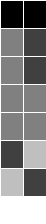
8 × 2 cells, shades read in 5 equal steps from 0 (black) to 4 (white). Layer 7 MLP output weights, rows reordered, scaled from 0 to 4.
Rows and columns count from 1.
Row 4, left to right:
2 2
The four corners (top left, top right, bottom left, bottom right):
0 0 4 4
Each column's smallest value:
0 0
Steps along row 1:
same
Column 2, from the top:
0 1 1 2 2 3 1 4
